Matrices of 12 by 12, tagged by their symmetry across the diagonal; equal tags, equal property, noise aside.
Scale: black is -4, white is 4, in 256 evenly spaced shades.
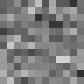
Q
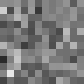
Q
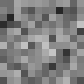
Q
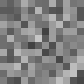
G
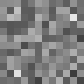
G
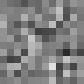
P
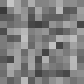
P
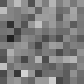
Q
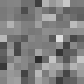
P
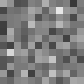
Q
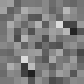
G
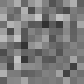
G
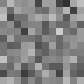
Q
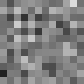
P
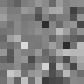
P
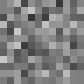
P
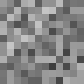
G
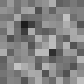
G
